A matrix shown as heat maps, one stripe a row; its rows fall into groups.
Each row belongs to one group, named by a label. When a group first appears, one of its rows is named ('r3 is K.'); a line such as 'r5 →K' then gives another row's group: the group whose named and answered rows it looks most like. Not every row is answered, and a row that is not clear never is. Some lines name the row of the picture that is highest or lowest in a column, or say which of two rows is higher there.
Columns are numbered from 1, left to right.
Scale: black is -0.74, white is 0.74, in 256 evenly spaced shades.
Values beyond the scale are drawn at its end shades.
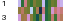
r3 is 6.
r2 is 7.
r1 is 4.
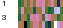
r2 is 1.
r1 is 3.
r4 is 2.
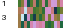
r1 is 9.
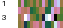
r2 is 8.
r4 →2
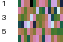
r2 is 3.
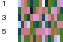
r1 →4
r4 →6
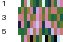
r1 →6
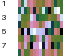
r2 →1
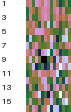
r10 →9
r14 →7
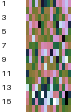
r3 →4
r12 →7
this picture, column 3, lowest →15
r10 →3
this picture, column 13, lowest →6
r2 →1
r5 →1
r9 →1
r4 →8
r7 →2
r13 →6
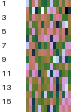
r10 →6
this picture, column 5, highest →16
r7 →4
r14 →3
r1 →6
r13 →1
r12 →1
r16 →7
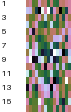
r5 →2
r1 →7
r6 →9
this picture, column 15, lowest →10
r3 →3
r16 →3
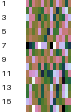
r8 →1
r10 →4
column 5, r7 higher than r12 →Yes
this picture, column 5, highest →7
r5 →7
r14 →1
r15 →4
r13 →1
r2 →1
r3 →4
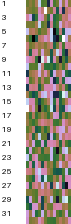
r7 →4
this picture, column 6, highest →9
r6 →2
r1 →7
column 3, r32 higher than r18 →Yes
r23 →6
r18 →2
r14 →2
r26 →3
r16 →4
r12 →4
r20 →7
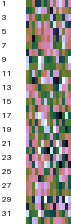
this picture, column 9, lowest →2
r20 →6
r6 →2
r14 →6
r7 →2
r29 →3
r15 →3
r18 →3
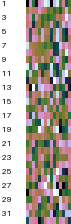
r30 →8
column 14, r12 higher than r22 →No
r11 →1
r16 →3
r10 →6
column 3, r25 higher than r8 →Yes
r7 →8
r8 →4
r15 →4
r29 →7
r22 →2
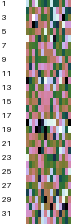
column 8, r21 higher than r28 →No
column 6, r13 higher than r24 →No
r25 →4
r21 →3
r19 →9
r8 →3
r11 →8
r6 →4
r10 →2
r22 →8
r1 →6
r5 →3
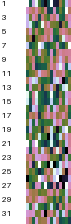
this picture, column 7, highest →27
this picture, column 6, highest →4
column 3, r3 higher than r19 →Yes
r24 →7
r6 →2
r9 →9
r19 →1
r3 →4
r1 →6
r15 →6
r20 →7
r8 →7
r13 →1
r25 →9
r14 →6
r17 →8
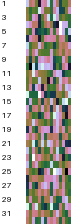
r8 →6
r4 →8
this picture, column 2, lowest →10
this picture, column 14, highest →15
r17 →9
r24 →6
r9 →2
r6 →8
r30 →6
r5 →9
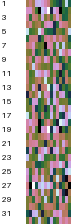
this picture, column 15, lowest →27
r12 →3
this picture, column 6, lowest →31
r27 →2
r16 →9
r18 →8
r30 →8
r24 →9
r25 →4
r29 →3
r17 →4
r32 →7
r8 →9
